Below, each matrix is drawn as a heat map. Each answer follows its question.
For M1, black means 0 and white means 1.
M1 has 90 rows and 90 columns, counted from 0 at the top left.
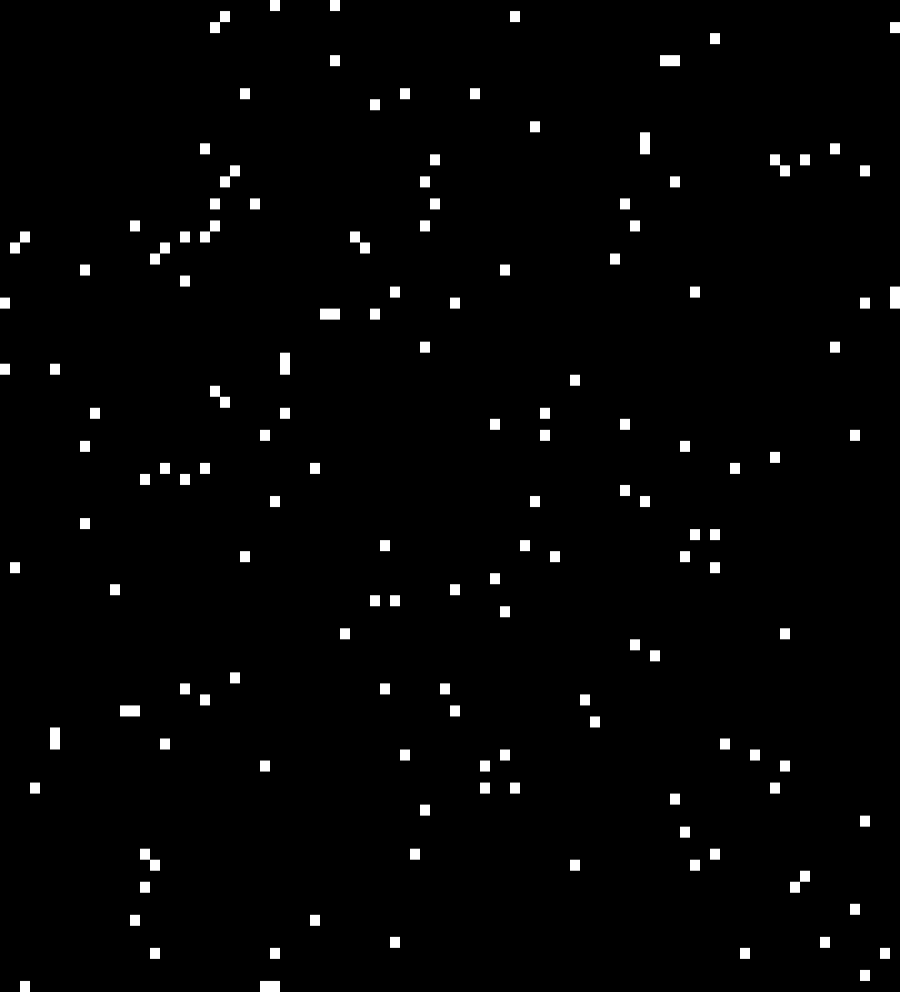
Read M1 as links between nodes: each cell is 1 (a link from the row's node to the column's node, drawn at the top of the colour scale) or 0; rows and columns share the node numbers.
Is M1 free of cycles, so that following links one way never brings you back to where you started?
no
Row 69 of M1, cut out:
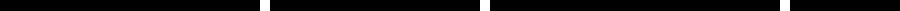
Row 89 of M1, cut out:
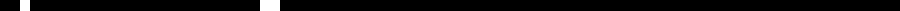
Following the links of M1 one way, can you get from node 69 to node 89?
yes
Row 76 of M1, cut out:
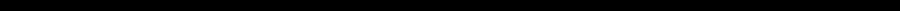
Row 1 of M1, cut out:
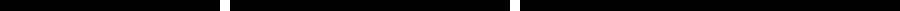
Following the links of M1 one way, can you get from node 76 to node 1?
no
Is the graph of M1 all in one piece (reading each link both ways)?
no
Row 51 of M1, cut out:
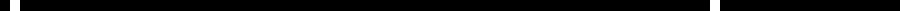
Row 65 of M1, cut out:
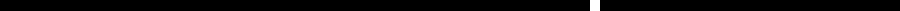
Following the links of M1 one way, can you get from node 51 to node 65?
no
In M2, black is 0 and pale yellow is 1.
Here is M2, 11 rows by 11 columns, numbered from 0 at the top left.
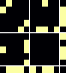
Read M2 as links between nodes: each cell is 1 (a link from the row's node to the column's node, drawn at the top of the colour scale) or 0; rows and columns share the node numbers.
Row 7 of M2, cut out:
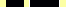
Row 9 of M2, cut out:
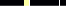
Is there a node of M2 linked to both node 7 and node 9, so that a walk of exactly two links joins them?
yes
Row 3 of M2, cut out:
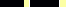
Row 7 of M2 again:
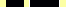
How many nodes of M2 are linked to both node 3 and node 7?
2
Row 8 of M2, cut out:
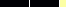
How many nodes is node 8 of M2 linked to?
1
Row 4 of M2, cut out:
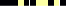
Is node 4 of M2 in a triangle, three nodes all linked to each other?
no
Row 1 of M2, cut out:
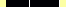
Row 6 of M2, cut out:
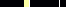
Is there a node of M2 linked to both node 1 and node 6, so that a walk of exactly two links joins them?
no
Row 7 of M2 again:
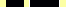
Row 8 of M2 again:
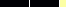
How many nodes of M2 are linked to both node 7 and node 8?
1
